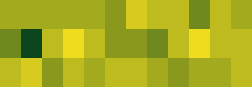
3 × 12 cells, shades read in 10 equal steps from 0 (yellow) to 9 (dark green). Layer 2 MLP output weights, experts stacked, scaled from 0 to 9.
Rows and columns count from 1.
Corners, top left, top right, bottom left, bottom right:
3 3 2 2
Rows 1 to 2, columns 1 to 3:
3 3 3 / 5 9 2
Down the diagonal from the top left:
3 9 4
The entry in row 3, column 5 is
3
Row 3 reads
2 1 4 2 3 2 2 3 4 3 3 2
